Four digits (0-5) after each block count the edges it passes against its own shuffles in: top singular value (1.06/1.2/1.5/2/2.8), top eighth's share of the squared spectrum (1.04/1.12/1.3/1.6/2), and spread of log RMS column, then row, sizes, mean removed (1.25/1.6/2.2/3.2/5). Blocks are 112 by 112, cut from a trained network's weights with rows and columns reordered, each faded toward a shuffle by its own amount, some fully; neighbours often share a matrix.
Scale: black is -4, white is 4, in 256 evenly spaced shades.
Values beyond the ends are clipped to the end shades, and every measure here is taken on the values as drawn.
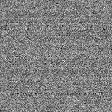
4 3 0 1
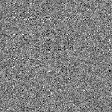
4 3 2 2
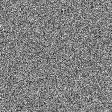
0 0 0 0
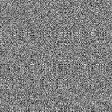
4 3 1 2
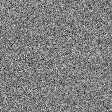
0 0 0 0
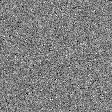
0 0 0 0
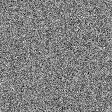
0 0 0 0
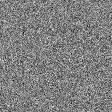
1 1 0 0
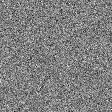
1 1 0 0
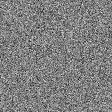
0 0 0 0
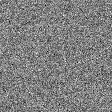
2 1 0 0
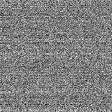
4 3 1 2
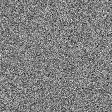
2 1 0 0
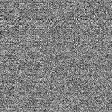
4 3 1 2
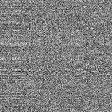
4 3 0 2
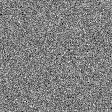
1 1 0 0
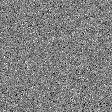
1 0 0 0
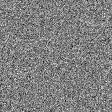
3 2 0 0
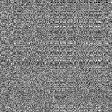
5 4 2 3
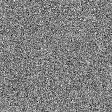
2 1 0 0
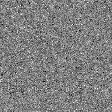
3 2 1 1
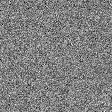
1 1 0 0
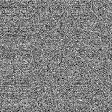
3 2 0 1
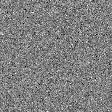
2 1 0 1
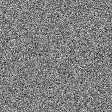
1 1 0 0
